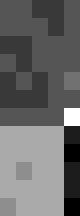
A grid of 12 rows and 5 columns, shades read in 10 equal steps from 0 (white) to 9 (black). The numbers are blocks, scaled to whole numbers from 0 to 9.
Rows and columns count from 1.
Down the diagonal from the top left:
6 6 6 6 5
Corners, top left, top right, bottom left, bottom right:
6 6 4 9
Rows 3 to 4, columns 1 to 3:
7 7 6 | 6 7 6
